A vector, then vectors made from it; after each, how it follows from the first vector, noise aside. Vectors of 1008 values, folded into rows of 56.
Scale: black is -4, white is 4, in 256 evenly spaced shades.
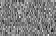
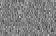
shrunk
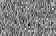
wrapped around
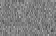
shrunk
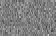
shrunk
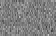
shrunk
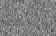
shrunk
